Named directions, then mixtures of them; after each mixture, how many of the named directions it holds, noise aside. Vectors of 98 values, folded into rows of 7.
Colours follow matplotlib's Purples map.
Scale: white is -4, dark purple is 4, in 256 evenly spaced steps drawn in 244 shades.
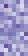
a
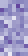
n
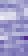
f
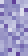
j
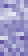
two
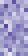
three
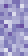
three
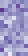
one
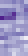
one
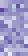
one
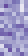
two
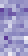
two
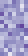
three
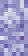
three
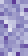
two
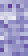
two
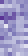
three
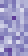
two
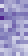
three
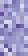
three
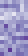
three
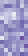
three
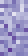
three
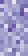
one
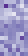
two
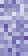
two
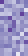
two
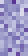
one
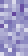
two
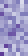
one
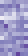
three
